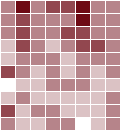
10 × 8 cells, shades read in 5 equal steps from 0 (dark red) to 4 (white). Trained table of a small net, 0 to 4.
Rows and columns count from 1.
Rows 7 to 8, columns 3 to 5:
3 2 2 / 3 3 3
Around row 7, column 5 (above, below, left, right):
3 3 2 2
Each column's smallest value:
1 0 2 1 1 0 1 2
